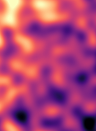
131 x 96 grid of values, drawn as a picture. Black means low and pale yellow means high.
Values rise toward the top left. The top left is the ninth with the highest average. The field is smooth, with broad soft blobs. There are no lone odd cells. The ninth with the lowest average is the bottom right. The histogram is bell-shaped. The halves do not mirror each other.
